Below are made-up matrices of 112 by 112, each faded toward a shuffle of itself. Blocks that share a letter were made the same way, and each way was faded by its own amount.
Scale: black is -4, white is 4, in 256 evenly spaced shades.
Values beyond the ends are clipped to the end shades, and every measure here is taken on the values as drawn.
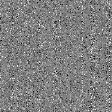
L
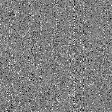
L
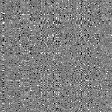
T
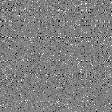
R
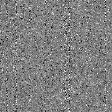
L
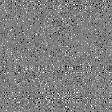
R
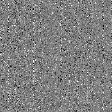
L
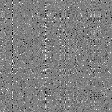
T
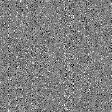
L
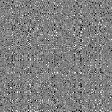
T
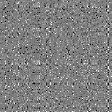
T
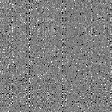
T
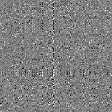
T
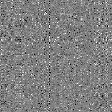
T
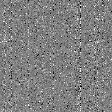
L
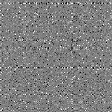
R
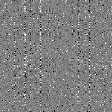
T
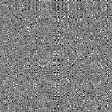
T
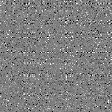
R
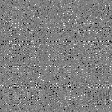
R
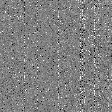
L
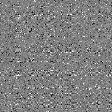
R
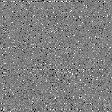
R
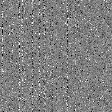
L
